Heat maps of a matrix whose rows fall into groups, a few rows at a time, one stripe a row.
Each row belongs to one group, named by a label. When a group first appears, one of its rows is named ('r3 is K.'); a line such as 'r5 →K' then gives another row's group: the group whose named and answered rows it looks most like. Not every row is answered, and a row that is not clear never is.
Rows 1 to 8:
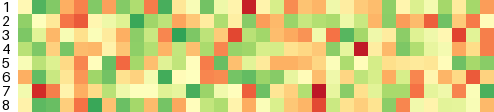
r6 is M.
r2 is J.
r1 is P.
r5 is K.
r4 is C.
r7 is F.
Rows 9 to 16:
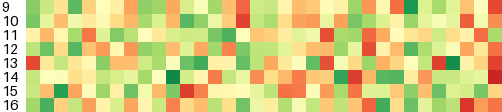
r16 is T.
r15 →P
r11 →F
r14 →P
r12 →C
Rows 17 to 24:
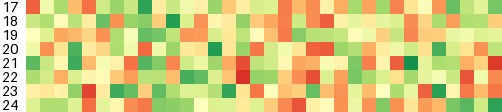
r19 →J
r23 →F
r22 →C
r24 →K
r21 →C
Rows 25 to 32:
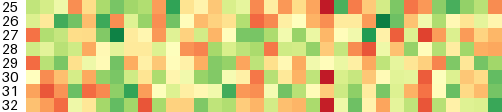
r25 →P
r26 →P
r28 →T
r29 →K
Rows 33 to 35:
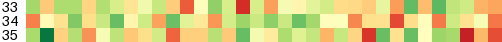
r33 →T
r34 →M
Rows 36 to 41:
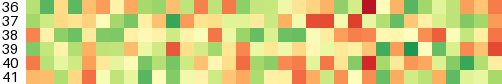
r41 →K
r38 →M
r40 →K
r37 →P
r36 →C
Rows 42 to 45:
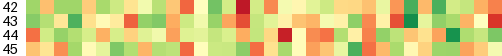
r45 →F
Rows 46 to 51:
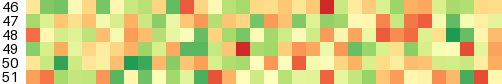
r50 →P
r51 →M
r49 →C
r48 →M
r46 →P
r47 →J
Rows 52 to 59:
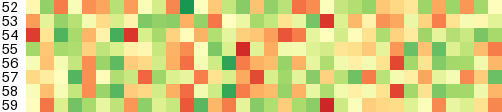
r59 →M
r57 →F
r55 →T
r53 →M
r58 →T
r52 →C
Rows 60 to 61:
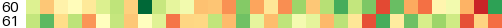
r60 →J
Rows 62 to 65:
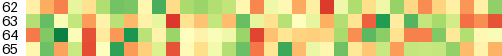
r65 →T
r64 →P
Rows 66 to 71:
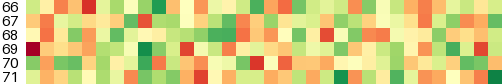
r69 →J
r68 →F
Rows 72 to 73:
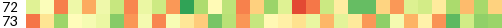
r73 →K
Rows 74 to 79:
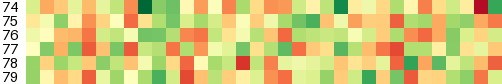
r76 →J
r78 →T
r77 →C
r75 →M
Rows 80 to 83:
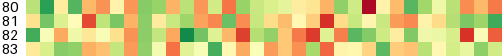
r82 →C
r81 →K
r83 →K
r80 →C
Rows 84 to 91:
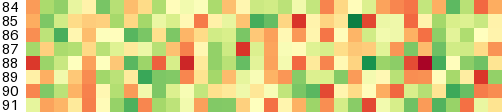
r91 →F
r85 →K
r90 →M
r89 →J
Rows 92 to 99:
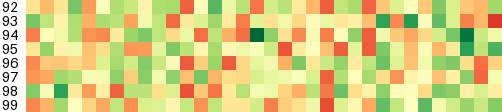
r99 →K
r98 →P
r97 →M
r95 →K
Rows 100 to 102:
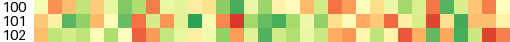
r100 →F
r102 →M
